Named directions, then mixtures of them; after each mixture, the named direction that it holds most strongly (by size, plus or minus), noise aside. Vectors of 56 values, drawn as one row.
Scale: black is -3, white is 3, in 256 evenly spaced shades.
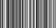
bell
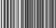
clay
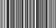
bell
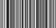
bell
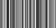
bell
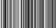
bell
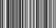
bell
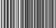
clay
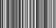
bell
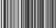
clay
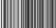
clay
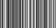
bell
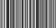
bell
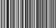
clay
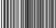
clay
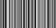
bell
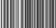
clay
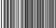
clay
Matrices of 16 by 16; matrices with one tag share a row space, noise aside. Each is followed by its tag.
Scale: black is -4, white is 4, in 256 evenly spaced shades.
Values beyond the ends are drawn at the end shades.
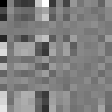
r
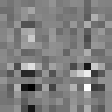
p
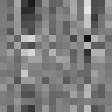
p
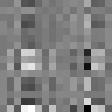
p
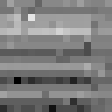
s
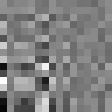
r
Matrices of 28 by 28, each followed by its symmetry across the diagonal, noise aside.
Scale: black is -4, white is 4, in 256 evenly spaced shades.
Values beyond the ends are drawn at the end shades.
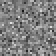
antisymmetric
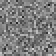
symmetric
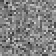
neither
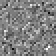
symmetric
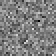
neither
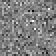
neither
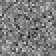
symmetric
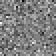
antisymmetric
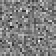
antisymmetric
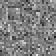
antisymmetric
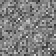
symmetric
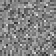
symmetric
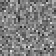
neither
